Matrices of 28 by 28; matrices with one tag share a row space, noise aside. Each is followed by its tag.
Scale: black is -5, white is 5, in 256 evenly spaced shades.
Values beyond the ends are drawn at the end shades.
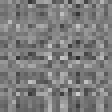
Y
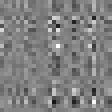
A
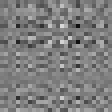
Y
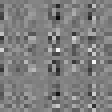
A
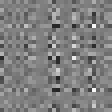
A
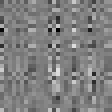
A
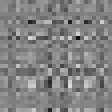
Y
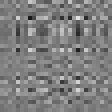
Y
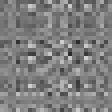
Y
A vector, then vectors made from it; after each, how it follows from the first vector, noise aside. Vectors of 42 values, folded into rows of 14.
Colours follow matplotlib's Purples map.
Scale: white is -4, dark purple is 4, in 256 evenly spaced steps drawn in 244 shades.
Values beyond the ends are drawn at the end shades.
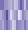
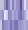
wrapped around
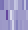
partly zeroed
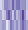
wrapped around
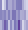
wrapped around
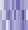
wrapped around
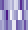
scaled up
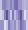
wrapped around
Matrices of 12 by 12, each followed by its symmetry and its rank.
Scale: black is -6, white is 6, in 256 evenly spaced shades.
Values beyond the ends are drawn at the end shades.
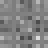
symmetric, rank two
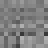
neither, rank two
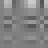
neither, rank one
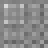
symmetric, rank two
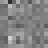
neither, rank two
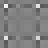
symmetric, rank one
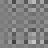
neither, rank one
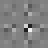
symmetric, rank one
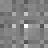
symmetric, rank two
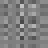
neither, rank one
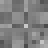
symmetric, rank two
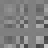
symmetric, rank one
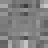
neither, rank two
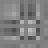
symmetric, rank one
